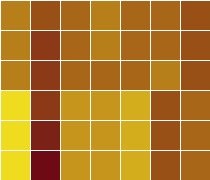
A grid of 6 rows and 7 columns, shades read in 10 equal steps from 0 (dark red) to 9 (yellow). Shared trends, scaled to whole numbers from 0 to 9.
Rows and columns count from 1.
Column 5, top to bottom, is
4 4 4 7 7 7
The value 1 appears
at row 5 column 2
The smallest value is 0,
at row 6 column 2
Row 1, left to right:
5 3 4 5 4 4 3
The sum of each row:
28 27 27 37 36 35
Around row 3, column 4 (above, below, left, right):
5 6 4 4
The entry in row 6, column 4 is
6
